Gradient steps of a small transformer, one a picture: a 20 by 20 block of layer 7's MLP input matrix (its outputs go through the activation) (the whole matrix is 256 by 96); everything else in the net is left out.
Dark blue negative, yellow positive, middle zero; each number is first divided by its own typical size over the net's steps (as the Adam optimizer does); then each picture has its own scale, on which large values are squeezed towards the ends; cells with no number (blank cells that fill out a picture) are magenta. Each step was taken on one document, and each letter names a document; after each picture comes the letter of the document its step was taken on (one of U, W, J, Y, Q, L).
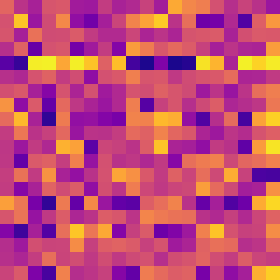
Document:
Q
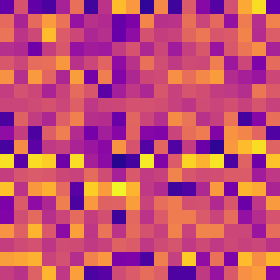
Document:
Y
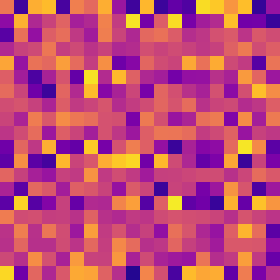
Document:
Y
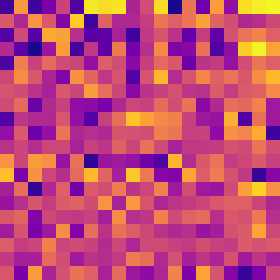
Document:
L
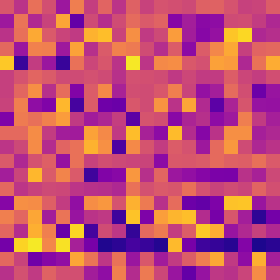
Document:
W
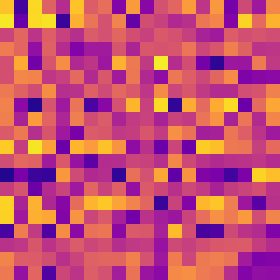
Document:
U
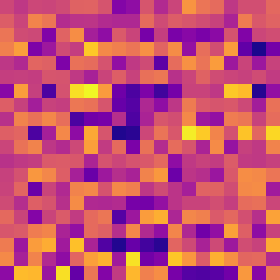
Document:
W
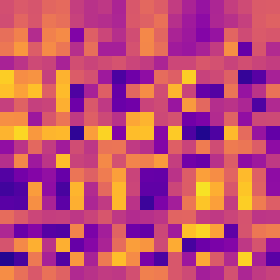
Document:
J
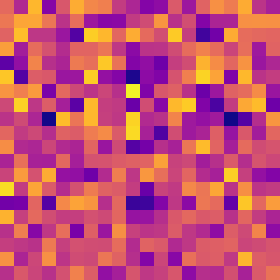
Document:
U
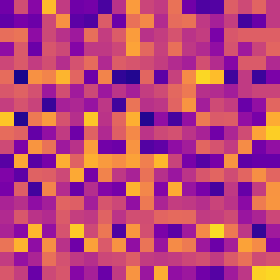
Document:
U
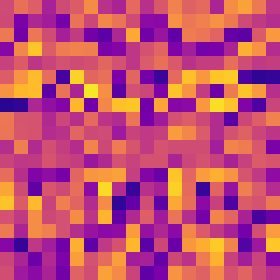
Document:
J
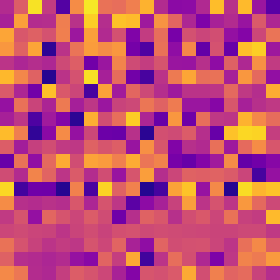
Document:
Y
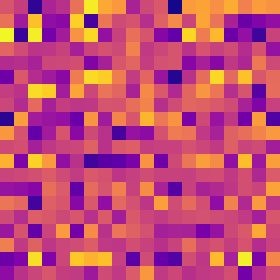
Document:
L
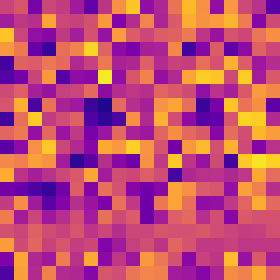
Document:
Y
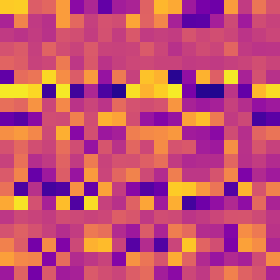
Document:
J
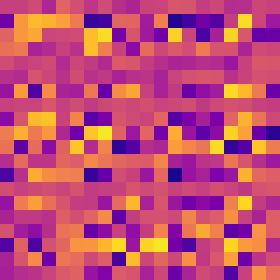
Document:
W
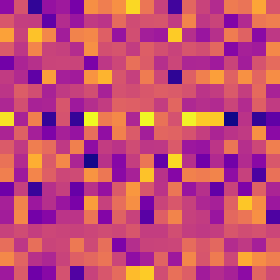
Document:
L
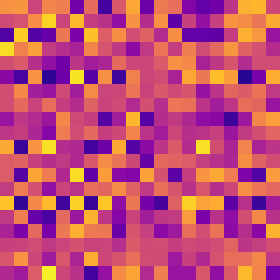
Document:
U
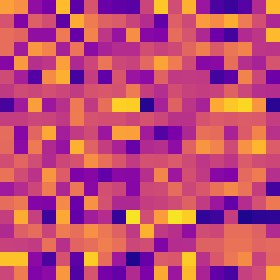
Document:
Q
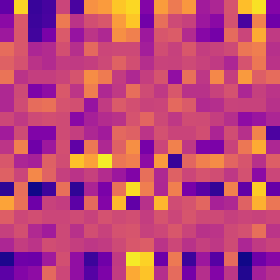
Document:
L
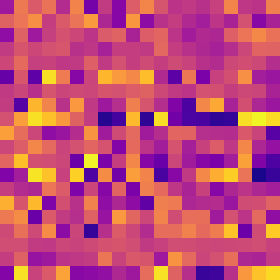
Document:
U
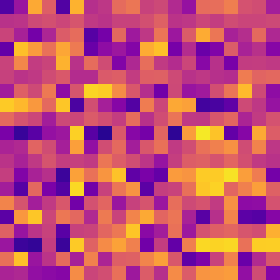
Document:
J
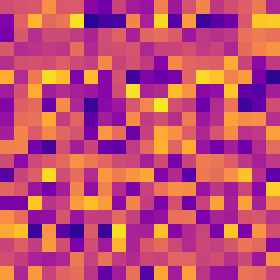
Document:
U
